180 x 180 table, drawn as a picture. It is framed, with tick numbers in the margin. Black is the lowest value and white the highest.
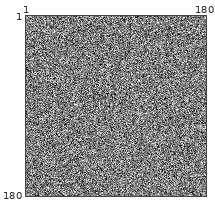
Average level on the scale: 50%. Grain: fine. Seam: none. Slope: none. Odd rows or columns: none. Histogram: bell-shaped.
